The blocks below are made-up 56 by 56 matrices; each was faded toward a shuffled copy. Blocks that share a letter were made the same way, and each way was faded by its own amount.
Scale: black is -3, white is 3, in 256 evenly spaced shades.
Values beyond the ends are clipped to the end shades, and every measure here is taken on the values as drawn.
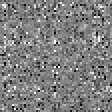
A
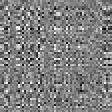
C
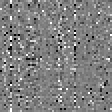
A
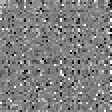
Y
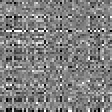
C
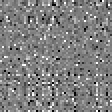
Y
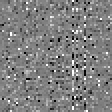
A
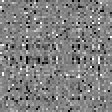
Y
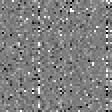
A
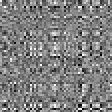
C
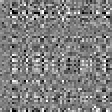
C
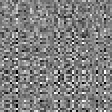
C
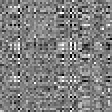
C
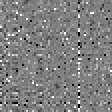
Y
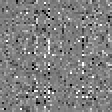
A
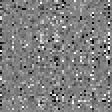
A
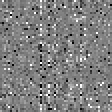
Y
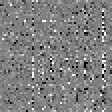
A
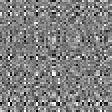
C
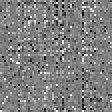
A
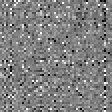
Y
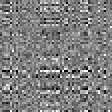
C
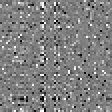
Y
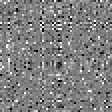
Y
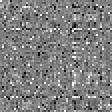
Y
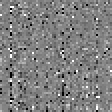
A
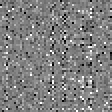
A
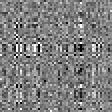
C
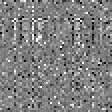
Y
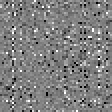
Y
